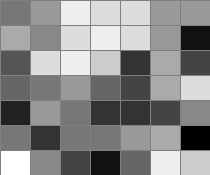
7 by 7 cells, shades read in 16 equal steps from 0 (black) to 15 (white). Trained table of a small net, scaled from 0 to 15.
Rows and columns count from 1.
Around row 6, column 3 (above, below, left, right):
7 4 3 7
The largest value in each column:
15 13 14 14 13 14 13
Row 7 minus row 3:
10 -5 -10 -11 3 4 8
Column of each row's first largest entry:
3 4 3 7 2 6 1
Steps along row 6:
down up same up up down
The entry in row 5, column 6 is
4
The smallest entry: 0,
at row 6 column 7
